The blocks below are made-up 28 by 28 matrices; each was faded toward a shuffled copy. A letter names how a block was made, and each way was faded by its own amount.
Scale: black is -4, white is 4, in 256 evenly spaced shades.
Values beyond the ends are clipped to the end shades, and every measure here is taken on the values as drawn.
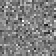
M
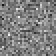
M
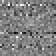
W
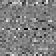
W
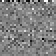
W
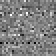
W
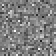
M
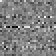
W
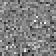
M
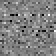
W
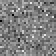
M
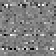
W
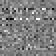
W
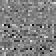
W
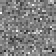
M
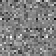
W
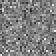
M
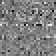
W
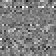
W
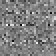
W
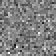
M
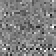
W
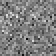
M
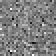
M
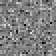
M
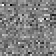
W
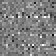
W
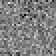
M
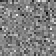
M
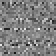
W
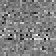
W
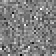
M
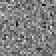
M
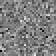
M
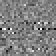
W
